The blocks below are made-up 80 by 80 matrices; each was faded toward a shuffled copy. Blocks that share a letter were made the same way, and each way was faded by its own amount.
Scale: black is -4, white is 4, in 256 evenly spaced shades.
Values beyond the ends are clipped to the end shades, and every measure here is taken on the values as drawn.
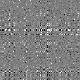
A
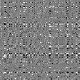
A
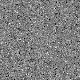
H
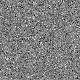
H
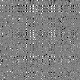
A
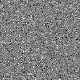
H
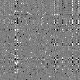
A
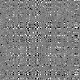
A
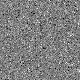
H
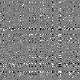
A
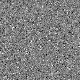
H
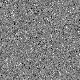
H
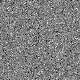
H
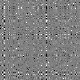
A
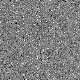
H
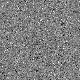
H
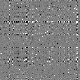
A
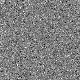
H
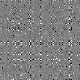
A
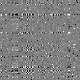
A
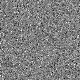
H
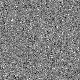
H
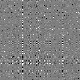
A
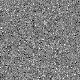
H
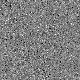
H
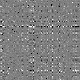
A
